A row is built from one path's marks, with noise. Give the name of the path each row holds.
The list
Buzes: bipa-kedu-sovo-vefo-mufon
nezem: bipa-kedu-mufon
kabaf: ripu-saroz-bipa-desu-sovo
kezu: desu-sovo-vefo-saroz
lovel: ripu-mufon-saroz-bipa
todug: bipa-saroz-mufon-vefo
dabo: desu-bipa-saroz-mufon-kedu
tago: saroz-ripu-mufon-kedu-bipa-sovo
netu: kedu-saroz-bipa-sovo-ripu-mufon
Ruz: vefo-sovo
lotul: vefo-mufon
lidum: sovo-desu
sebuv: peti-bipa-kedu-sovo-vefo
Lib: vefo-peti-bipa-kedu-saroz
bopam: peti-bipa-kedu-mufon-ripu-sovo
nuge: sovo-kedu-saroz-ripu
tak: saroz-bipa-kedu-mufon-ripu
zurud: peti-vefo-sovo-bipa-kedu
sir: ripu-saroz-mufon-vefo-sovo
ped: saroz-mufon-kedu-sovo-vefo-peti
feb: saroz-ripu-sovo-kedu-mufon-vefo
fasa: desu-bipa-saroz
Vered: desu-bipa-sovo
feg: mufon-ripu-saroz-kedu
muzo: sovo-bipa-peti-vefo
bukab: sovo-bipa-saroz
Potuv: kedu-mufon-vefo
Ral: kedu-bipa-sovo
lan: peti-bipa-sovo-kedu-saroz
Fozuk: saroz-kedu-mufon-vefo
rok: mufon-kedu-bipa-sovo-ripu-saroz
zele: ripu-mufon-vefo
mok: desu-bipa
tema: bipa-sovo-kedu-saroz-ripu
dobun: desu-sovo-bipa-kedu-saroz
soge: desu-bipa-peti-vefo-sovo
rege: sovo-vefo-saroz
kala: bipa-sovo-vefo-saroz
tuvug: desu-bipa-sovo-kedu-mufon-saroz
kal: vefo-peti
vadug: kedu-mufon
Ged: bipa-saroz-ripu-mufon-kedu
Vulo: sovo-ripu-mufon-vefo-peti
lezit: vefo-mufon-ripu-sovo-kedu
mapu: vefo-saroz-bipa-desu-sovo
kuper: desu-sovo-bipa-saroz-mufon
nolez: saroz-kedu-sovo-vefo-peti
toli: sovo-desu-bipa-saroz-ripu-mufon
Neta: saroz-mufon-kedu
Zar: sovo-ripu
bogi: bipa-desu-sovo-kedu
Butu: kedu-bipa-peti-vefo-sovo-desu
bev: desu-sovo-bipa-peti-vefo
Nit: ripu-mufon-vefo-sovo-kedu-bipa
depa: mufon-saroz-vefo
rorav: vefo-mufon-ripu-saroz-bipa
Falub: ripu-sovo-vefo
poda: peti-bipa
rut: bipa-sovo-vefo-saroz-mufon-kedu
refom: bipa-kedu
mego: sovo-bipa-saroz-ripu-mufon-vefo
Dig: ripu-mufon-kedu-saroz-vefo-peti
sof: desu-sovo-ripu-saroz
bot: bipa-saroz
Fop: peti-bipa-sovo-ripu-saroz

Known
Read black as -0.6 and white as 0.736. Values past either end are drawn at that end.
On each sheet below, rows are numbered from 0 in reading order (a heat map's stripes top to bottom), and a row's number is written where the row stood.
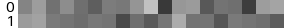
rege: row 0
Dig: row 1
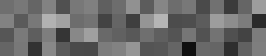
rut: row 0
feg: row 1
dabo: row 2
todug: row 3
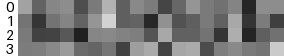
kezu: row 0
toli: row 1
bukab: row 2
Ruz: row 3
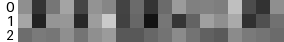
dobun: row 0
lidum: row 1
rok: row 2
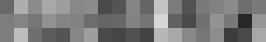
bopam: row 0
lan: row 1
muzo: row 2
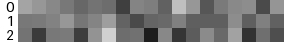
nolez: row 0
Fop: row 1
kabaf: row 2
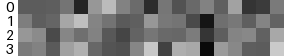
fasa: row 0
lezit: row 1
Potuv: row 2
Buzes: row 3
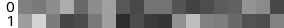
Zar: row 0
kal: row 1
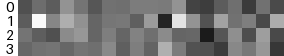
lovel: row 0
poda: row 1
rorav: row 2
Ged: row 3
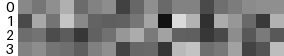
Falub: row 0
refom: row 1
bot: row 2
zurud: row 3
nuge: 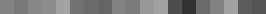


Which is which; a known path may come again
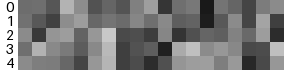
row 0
sir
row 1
rorav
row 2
sof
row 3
soge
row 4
bev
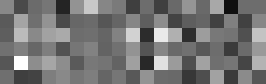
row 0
mapu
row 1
Neta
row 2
sebuv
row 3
rut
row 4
poda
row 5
mego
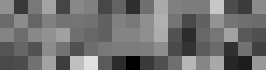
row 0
dobun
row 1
tak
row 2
nuge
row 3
lovel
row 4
mok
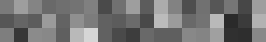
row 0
ped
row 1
Ral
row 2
bogi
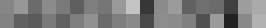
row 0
rege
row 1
kala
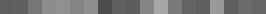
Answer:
tago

